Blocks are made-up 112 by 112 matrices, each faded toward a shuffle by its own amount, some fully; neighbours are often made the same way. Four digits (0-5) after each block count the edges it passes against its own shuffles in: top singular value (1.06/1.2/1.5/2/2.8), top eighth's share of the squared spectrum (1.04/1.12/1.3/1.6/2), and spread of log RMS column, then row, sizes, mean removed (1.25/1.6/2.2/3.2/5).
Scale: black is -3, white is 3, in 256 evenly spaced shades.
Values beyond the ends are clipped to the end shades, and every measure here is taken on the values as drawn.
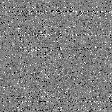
2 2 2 3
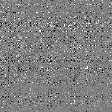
2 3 3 4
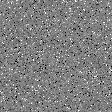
0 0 0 0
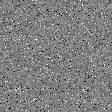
0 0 0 0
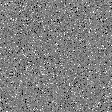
0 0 0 0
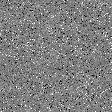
0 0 0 0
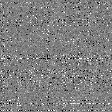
2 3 2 3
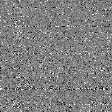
2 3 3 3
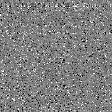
4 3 1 2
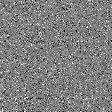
3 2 0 1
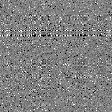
5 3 2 3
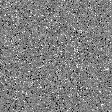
0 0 1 0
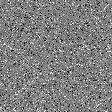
2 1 0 0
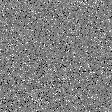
0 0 0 0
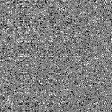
4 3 1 2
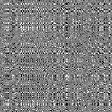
5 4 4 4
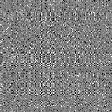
5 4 3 3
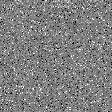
3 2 0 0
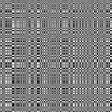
5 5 5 5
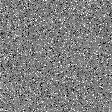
2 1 0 0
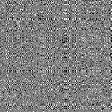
5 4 3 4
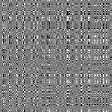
5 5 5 4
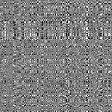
5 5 4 4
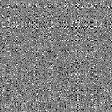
4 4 3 3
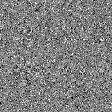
3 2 1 1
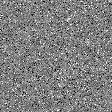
1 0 0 0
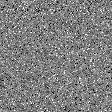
2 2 0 1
